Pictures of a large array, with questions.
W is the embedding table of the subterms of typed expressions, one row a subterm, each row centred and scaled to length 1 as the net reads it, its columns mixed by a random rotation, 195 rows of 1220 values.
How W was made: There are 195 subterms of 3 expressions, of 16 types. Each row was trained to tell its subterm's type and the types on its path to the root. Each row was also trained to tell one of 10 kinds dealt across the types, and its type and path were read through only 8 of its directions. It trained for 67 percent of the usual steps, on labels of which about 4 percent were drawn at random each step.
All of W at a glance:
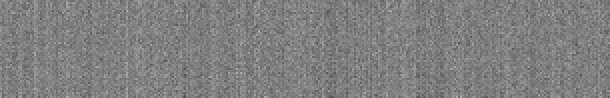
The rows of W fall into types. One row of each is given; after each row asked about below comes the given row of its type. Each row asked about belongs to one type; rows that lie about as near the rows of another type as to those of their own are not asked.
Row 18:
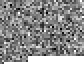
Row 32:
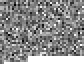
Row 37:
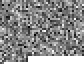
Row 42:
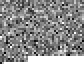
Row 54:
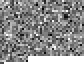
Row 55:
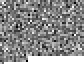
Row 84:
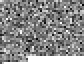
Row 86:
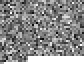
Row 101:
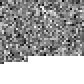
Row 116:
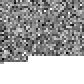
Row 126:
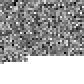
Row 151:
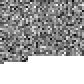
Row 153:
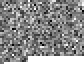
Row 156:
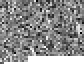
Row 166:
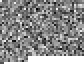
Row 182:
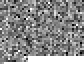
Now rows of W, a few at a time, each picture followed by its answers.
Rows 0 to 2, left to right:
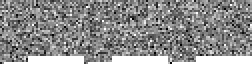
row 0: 182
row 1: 42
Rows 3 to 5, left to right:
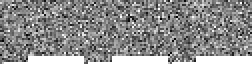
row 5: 55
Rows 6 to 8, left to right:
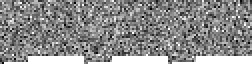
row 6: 153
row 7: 151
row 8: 151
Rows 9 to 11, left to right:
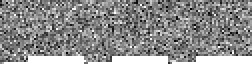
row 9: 101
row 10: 54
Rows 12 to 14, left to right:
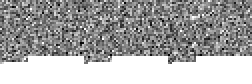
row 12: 182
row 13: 151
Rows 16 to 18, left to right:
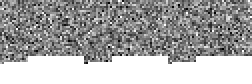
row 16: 32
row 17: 37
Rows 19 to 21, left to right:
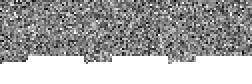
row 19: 42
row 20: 55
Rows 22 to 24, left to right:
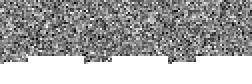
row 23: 101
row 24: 153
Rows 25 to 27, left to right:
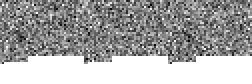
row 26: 116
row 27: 55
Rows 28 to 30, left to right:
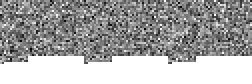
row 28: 55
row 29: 151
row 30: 151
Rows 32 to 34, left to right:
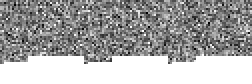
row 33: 182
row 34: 42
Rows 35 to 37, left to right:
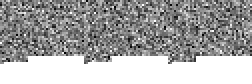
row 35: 126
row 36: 86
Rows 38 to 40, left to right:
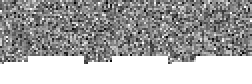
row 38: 55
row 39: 37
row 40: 86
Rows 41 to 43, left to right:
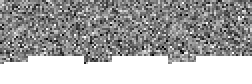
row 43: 151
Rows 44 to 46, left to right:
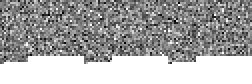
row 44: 166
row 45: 101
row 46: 151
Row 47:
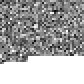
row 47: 86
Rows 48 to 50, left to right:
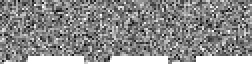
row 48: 86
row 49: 86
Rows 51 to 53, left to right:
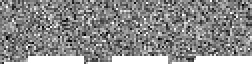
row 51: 32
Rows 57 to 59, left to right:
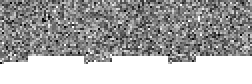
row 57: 156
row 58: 55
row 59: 55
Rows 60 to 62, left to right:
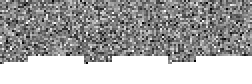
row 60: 156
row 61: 18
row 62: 54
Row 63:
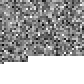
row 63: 18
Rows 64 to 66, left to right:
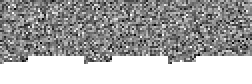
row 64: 156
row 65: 156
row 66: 166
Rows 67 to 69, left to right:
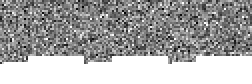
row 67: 182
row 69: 37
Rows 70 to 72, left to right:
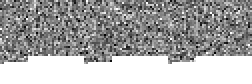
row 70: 151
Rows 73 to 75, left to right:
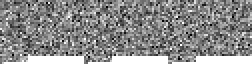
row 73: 84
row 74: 166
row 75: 116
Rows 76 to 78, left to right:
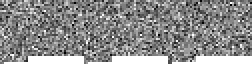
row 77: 166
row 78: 42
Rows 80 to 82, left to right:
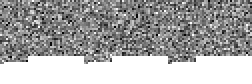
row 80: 54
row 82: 156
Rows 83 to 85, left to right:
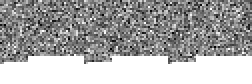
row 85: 101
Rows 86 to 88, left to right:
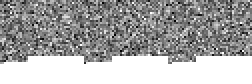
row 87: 84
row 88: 55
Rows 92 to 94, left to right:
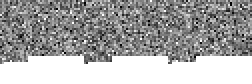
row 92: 126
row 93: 37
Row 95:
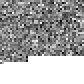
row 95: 54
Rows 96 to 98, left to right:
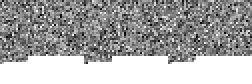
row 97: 151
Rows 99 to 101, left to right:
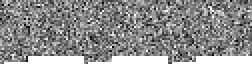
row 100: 32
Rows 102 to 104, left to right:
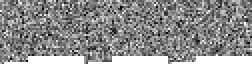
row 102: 153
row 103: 37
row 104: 156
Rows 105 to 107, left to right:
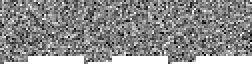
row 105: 18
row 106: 126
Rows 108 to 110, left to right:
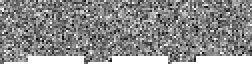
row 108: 116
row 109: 101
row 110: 37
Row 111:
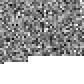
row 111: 18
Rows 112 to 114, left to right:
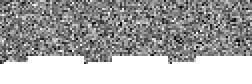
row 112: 86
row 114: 32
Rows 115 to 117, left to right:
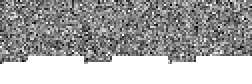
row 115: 42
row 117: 37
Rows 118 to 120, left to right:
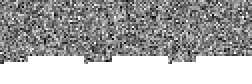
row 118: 166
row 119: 37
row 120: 37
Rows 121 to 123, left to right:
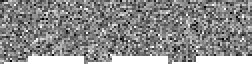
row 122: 116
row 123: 37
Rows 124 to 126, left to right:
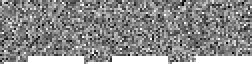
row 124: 18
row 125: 101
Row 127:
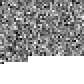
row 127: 151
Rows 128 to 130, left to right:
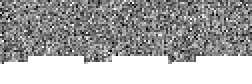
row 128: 37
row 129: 116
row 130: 151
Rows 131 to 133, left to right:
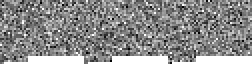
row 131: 101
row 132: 55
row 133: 166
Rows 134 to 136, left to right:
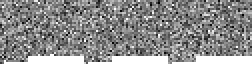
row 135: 18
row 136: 116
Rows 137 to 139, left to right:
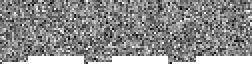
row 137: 84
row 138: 18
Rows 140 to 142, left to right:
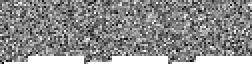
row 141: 86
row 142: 166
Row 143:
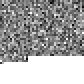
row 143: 182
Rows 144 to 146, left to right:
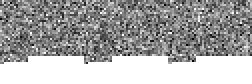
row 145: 55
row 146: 55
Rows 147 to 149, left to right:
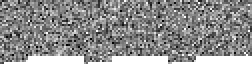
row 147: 42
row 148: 18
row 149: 101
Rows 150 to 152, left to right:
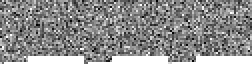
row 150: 151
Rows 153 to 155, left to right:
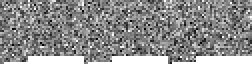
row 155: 18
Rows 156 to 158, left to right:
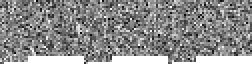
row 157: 42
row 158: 182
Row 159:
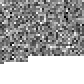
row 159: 116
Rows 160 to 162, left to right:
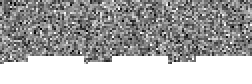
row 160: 126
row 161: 153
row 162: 182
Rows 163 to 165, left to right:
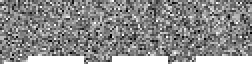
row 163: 32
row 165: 101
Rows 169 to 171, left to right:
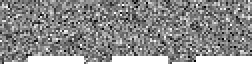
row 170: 156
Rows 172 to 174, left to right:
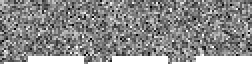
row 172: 116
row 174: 42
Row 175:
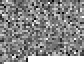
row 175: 182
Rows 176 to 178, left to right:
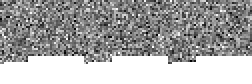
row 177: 55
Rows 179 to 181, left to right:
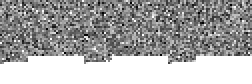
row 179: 126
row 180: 84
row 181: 42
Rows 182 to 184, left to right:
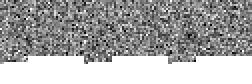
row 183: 37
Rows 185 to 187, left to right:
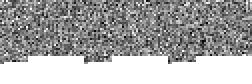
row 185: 18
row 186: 101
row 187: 153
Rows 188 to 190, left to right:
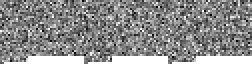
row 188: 32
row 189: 182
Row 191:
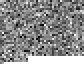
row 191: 116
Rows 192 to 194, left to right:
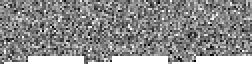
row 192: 18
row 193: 18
